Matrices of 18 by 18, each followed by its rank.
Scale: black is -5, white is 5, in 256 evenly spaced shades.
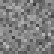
full rank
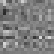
three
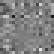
three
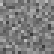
full rank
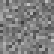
full rank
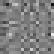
three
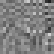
three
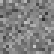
full rank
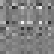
two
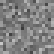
full rank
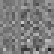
three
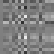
two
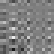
two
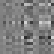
two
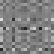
two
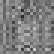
three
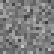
full rank
